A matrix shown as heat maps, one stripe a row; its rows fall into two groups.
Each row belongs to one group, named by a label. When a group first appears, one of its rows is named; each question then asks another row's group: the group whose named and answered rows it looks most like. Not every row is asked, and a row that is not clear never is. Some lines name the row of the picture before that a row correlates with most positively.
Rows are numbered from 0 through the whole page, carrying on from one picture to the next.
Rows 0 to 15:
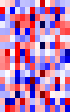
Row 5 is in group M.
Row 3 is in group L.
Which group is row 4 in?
M
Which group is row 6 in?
L
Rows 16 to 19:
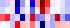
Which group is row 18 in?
M
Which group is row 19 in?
L
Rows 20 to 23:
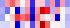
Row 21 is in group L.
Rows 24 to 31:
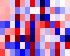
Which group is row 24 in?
L
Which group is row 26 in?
L
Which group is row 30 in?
M
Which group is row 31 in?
M
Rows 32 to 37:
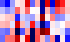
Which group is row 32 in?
L
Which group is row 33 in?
L
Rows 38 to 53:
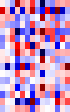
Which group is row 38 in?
L
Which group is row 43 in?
M
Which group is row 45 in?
L
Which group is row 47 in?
M
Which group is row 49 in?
M
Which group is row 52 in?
M
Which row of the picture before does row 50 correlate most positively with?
34
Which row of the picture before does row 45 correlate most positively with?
35
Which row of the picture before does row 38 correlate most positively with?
35
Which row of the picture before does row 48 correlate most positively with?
35
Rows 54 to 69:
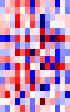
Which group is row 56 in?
L
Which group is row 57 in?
L
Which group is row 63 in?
L
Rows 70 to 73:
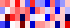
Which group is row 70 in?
L
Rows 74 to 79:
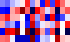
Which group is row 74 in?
L
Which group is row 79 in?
M
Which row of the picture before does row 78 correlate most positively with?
71
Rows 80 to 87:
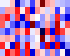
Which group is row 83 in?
M
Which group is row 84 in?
L
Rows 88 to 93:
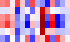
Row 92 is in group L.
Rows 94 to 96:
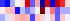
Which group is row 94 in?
L
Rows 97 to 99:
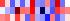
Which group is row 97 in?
M
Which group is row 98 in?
L
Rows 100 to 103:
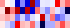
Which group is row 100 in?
M
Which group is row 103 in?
L
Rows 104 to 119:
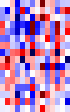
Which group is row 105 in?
M
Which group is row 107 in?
M
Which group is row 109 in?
L
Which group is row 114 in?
M
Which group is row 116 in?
M
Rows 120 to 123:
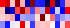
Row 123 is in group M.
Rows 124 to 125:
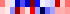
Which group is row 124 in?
M
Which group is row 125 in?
L
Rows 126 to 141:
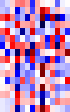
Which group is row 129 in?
L
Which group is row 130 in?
M
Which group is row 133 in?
M
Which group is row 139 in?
L
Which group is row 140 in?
L
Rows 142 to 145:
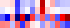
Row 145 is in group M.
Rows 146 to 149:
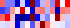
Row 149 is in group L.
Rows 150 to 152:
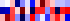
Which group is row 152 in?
M
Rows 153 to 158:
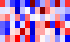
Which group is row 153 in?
M
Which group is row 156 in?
L
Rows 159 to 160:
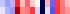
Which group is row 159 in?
L
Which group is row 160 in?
L
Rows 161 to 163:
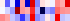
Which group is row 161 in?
M
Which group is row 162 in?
L
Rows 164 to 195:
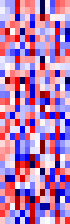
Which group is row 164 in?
L
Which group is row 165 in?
L
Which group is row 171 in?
M
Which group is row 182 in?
M
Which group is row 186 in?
M
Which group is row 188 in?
L
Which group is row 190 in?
M
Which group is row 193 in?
L
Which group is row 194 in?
M
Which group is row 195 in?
M
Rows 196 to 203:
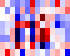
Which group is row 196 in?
M
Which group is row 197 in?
M
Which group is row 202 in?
L
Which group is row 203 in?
M
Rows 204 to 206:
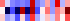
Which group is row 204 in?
M
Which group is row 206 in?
M
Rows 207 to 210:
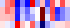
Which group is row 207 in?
M
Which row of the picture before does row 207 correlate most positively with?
206
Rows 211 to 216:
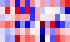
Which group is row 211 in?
M
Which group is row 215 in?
L
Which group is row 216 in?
L
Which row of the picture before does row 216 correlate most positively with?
210
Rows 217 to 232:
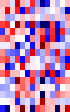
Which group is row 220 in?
L
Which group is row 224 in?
M
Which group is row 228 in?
L
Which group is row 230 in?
L
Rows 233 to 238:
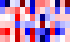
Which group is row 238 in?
L
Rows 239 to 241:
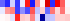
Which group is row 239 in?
L
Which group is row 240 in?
M
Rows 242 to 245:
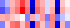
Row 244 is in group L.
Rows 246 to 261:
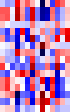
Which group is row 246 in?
L
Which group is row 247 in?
L
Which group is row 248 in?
L
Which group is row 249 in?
M
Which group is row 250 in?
M
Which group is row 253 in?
L
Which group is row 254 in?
M
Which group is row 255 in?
M
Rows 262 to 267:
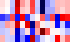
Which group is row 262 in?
L
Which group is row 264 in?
M
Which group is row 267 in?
M
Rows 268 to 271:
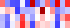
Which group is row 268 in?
M
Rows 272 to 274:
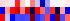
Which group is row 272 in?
L
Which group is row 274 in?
M
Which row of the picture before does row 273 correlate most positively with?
271
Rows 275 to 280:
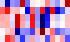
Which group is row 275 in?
M
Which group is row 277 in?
L
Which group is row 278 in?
L
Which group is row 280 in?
M
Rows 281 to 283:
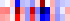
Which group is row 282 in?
L
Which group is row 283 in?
L
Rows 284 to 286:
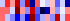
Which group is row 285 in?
L
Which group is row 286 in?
M
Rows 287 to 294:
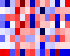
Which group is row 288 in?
L
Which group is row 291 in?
L
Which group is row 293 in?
L
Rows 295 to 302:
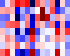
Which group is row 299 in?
M
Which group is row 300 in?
M
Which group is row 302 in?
M
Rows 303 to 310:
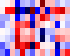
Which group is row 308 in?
L
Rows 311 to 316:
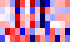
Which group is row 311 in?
L
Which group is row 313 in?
L
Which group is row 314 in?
L
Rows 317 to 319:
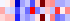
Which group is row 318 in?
M
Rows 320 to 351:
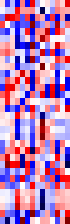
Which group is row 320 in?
M
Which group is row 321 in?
L
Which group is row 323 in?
M
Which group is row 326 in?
M
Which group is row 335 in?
M
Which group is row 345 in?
M
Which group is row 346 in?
M
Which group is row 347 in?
L
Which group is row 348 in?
L
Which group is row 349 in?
L
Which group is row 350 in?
M
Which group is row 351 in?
M
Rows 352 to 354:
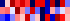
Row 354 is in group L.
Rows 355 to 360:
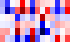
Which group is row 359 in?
L
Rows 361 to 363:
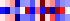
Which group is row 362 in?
L
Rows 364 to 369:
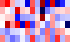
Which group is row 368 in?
L
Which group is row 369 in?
M
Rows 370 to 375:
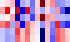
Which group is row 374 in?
L
